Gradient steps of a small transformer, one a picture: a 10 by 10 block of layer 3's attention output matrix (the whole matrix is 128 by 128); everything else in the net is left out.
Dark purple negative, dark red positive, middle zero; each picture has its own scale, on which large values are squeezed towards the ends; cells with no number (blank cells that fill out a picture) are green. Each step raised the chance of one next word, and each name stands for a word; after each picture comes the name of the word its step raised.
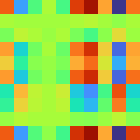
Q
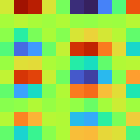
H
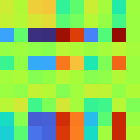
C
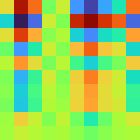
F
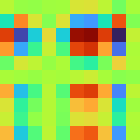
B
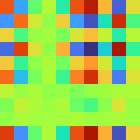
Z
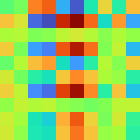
F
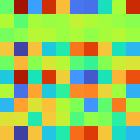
H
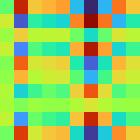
Z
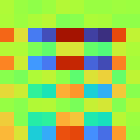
C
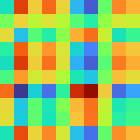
Q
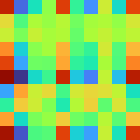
Q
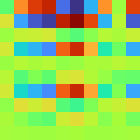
F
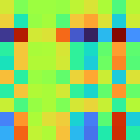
C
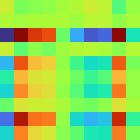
C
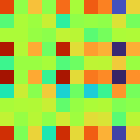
Q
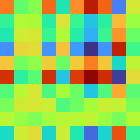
H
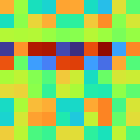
B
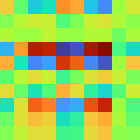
B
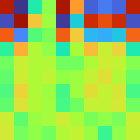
F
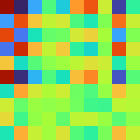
H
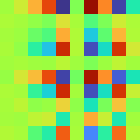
H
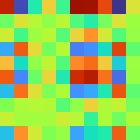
H
